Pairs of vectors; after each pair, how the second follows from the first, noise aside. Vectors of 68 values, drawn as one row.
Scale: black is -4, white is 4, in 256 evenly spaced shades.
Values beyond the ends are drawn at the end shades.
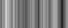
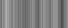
shrunk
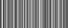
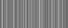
shrunk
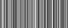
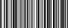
scaled up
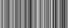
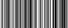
scaled up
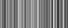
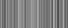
shrunk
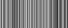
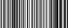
scaled up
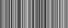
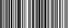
scaled up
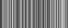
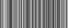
wrapped around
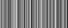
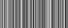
wrapped around
